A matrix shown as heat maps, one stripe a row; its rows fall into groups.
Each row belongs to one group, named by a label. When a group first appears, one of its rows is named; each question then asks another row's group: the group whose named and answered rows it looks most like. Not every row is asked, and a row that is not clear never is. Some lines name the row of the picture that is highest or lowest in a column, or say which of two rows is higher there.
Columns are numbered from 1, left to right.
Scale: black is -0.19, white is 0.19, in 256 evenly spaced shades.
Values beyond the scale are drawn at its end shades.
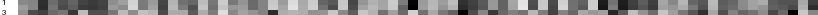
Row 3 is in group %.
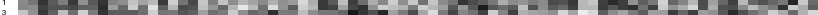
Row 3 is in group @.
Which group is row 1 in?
%
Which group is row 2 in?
%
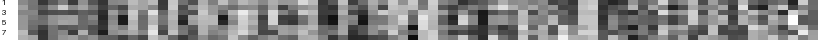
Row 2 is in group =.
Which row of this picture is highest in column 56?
8
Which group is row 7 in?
%
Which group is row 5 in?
=
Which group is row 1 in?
%
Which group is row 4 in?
=
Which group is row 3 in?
%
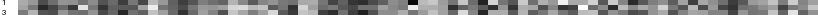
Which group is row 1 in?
@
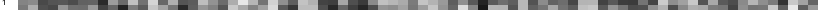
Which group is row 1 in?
%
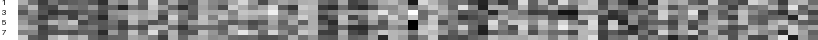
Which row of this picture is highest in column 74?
1
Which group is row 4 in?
%
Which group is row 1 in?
%
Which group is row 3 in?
%
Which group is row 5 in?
=
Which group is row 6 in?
@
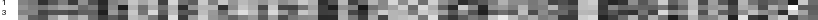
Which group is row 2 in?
=
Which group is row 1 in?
%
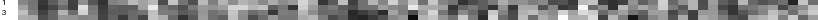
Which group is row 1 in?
%
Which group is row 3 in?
@
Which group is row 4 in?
@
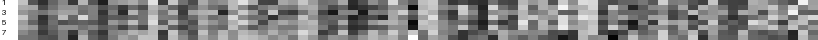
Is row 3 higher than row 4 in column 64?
No
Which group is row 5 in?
%
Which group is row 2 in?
@
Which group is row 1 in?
%
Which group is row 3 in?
=
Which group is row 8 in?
%
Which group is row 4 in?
@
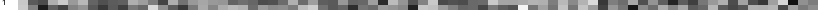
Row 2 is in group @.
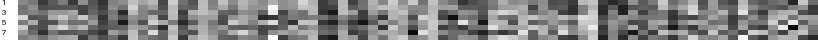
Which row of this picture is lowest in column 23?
6
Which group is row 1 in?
%
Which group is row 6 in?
=
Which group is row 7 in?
%
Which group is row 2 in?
%
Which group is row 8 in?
=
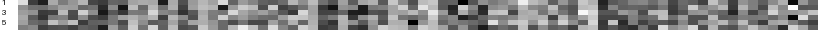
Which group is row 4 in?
%
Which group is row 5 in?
=
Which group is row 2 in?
=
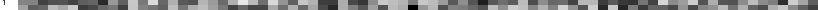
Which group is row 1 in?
%
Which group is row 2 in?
=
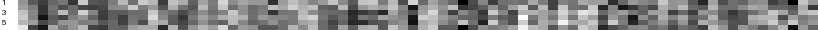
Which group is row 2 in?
%
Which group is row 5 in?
@
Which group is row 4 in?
@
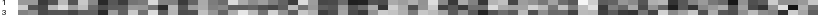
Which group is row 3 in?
%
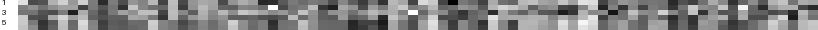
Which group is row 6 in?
@
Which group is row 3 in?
%
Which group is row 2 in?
=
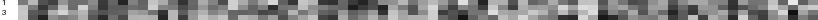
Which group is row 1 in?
@
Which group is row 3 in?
=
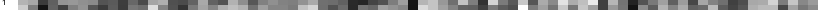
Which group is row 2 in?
@
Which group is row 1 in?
@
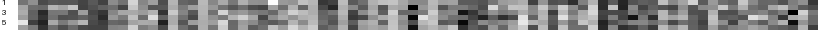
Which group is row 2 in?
=
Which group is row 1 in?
%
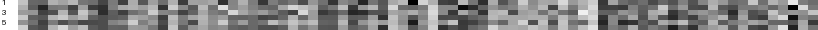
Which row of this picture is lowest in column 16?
3
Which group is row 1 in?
=
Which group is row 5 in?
%
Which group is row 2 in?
%
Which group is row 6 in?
=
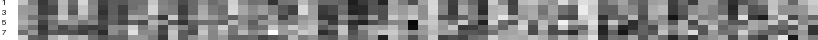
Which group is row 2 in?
@
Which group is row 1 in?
@
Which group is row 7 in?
%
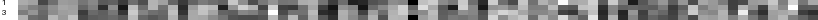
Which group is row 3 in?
=
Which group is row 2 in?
=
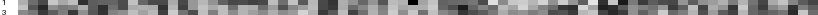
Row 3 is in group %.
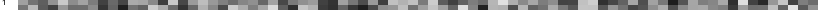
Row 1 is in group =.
